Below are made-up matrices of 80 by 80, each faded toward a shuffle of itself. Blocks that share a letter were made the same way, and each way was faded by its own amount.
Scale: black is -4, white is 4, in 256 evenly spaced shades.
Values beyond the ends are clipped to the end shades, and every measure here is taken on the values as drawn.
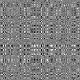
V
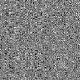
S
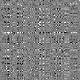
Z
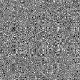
S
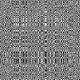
V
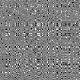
Z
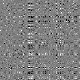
Z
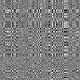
V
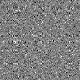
S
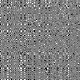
Z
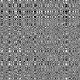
V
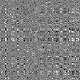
Z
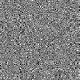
S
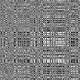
V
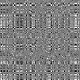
V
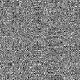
S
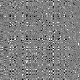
Z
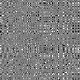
Z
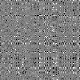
Z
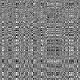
V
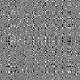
Z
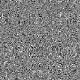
S
